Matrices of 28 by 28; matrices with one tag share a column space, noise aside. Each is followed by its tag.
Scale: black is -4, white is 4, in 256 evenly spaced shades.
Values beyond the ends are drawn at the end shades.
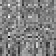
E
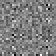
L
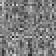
E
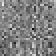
E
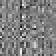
E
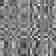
E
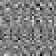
L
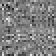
L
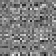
L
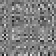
L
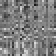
E
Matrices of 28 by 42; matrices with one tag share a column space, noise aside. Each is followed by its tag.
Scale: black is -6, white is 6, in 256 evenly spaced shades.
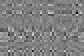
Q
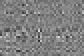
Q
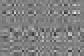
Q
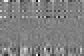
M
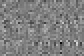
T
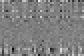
M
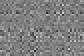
Q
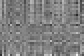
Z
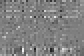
M
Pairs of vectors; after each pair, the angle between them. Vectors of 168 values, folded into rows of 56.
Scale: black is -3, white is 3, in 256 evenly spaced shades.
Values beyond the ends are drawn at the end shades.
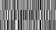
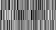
partly aligned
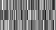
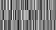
partly opposed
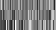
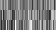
nearly parallel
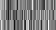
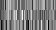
nearly opposite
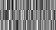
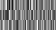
nearly parallel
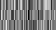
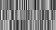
partly aligned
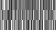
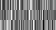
partly opposed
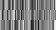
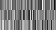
orthogonal
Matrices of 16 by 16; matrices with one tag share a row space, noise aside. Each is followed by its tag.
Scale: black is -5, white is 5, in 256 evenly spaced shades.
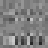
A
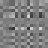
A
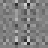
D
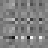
A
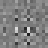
D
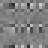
A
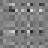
A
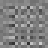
A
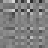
A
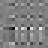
A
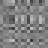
A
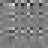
A
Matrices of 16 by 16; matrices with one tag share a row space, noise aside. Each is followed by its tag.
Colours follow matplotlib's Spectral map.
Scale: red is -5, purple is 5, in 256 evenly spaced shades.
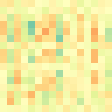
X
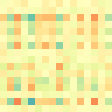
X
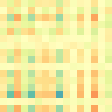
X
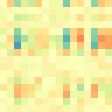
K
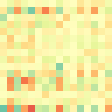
X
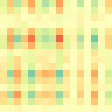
X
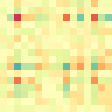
K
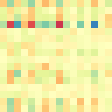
X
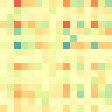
K
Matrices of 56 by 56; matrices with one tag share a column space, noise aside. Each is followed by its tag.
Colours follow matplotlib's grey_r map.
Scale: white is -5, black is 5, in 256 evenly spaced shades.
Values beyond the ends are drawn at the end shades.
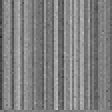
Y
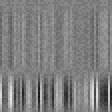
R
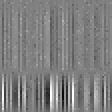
R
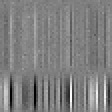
R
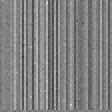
Y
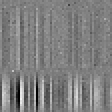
R
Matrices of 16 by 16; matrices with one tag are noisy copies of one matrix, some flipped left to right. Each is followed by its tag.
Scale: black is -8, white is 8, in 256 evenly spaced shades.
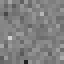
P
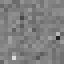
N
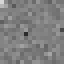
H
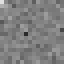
H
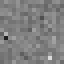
N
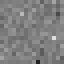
P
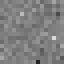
P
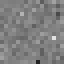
P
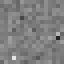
N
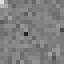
H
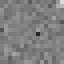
H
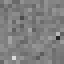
N
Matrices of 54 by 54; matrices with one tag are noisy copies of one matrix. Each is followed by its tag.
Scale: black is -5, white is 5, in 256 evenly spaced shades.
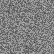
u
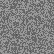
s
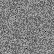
s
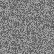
s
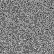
u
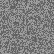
s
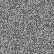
s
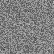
u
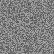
u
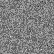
s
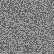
u
